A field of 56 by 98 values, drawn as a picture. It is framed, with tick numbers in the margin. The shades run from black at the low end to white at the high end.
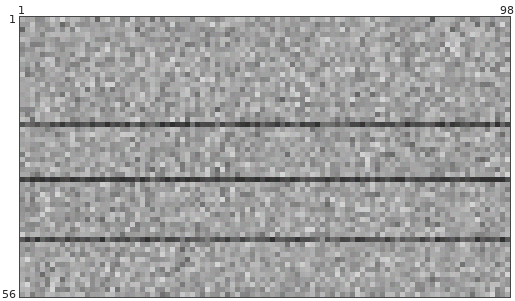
Average level on the scale: 60%. Slope: none. Histogram: skewed, a long tail of low values. Odd lines: rows 22, 33 and 45.
